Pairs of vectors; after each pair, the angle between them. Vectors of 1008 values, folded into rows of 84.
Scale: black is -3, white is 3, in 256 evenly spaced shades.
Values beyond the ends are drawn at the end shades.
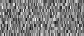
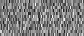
partly aligned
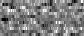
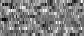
nearly parallel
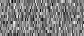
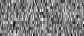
nearly opposite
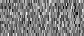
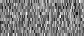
nearly parallel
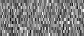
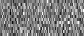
nearly parallel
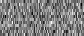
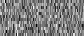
orthogonal
